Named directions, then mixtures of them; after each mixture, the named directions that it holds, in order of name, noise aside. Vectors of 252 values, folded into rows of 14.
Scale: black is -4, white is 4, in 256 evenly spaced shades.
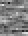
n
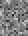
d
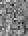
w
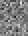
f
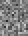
d, f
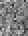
w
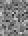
d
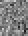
f, w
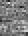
n, w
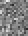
d, w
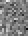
d, w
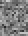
d, n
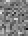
d, w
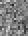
w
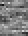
n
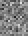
f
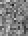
w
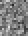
w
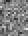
d, w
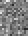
d, w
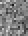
w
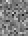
d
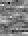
n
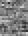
n, w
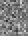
d, f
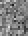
w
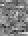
d, n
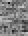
n, w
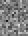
d, f
